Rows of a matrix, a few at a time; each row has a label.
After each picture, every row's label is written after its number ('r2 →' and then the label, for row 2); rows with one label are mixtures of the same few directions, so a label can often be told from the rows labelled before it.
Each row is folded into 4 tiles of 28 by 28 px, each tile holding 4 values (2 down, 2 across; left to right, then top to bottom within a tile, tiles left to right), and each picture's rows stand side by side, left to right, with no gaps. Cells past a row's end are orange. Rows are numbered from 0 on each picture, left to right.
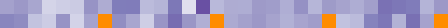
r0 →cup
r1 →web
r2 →web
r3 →cup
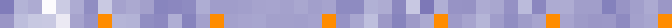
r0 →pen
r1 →cup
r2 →web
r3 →web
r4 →web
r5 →pen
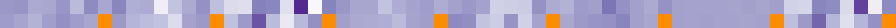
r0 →web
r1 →pen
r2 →web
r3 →pen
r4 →cup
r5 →pen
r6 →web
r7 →web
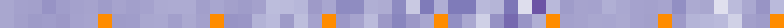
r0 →pen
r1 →cup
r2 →cup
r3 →web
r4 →web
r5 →pen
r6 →pen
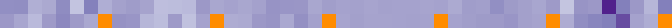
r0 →web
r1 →cup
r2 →cup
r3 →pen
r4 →pen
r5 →pen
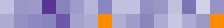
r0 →pen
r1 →web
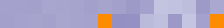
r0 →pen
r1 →cup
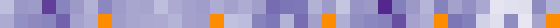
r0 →pen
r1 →pen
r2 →cup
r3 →pen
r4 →cup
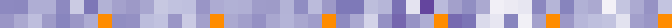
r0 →web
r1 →cup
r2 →web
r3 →web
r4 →cup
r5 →pen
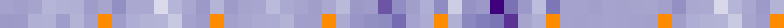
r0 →cup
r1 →pen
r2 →pen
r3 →pen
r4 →pen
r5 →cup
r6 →pen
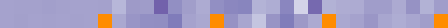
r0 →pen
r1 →pen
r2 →web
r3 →web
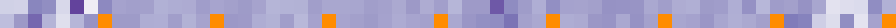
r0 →web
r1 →cup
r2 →cup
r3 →web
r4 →pen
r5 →cup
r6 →web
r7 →cup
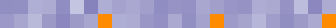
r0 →web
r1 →cup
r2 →web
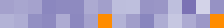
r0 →cup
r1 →web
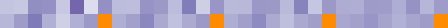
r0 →web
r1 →web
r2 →web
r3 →web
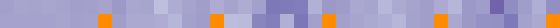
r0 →pen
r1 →pen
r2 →cup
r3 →pen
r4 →pen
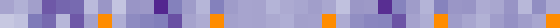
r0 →cup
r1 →pen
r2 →pen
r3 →pen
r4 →web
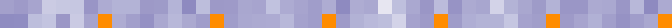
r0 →cup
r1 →web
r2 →pen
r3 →pen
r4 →pen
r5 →web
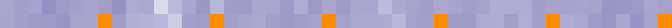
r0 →pen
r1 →pen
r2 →web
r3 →pen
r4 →cup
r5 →cup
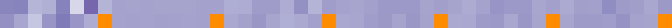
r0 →web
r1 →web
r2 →web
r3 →cup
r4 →cup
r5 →pen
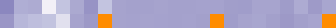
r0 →pen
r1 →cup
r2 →web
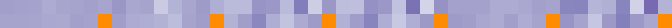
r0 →pen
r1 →pen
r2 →web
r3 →web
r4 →cup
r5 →web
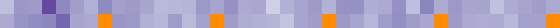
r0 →pen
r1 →cup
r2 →pen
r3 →web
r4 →pen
